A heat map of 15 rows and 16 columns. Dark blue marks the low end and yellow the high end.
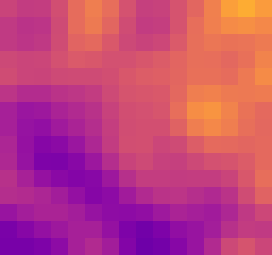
Stripes: none. Ninth with the highest average: top right. Slope: up to the top right. Mirror symmetry: none.
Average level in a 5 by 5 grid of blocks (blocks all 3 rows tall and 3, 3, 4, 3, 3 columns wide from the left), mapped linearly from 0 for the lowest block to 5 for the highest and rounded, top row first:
2 4 3 4 5 | 2 3 3 4 4 | 1 1 3 4 4 | 1 0 2 2 3 | 0 1 0 1 2
